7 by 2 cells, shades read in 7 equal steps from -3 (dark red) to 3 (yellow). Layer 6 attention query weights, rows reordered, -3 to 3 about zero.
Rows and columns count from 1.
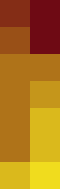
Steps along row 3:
same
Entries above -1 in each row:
0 0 2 2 2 2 2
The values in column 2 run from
-3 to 3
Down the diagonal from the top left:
-2 -3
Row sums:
-5 -4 0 1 2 2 5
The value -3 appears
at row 1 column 2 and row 2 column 2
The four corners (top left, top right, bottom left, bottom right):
-2 -3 2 3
